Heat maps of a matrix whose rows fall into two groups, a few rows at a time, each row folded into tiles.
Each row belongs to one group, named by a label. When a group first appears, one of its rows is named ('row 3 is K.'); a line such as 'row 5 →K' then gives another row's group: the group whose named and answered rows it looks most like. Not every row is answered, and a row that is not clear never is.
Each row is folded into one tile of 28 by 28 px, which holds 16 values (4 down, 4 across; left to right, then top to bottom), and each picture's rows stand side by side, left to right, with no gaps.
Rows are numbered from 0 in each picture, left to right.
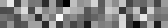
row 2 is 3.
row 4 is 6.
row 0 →6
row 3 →6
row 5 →3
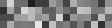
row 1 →3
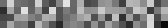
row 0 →6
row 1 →6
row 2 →6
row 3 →3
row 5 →6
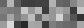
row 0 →6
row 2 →3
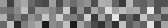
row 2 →3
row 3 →3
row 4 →3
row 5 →3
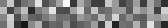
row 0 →6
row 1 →6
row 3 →3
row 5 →6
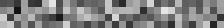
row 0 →3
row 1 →3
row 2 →6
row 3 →3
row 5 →6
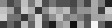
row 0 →3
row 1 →6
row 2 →3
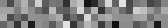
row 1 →6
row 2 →3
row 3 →3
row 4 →6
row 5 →3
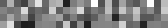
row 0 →6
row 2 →3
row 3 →6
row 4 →6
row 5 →6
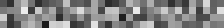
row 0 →3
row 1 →3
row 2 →6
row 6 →3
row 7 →6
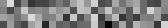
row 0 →6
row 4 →3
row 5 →3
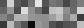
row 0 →6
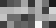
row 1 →6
